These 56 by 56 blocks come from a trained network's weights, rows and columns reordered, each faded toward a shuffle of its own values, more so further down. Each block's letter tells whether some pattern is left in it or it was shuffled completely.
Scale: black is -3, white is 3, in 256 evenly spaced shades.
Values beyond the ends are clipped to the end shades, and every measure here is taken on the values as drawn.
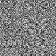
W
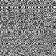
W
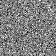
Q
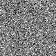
Q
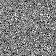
Q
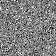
Q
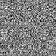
W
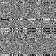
W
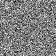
Q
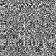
W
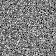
Q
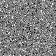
Q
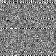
W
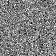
Q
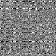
W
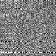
W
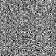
W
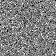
Q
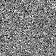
Q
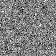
Q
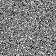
Q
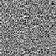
W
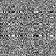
W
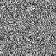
W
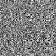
W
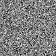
Q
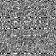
W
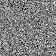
Q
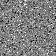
Q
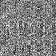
W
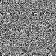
W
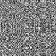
W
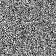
Q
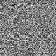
W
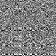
W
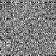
W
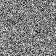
Q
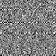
W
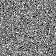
Q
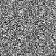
W
